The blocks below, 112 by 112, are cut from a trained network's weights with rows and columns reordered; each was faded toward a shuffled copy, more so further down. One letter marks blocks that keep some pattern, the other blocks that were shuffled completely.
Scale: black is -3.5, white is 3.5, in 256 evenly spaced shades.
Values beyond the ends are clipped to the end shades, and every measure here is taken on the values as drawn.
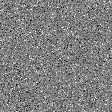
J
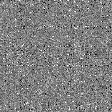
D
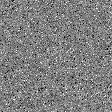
J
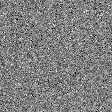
J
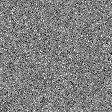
J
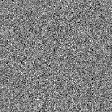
D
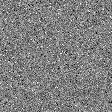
J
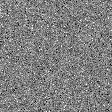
J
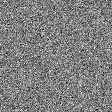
J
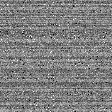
D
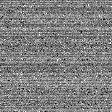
D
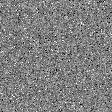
J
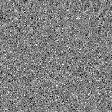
D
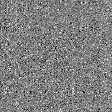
D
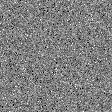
J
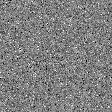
J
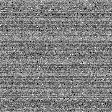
D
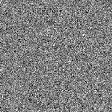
D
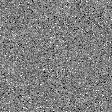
D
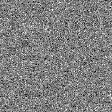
D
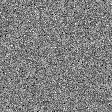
J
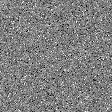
J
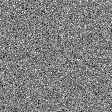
J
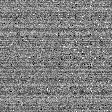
D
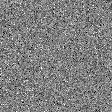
J
